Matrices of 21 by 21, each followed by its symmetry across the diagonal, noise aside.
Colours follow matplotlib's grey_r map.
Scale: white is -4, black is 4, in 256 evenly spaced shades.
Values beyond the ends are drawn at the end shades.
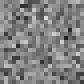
neither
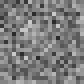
symmetric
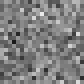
antisymmetric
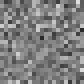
neither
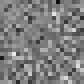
symmetric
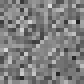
symmetric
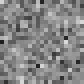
symmetric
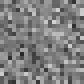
antisymmetric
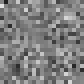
antisymmetric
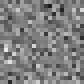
antisymmetric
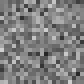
neither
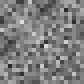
symmetric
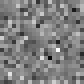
antisymmetric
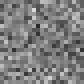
neither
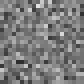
neither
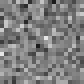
antisymmetric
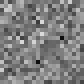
symmetric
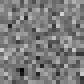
neither
